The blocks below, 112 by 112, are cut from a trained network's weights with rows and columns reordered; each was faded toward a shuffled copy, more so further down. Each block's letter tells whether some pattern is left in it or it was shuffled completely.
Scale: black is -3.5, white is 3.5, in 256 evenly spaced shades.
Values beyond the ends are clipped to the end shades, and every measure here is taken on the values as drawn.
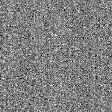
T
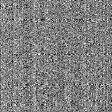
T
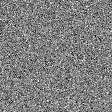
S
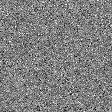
S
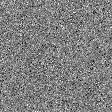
S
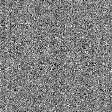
T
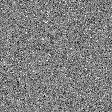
S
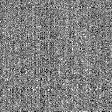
T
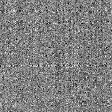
T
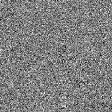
T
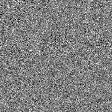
T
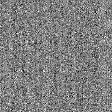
T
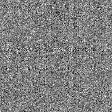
T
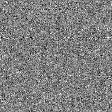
T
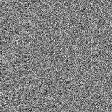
T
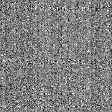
T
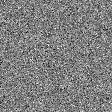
S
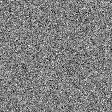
S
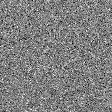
S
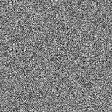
T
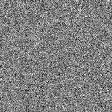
T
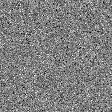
S
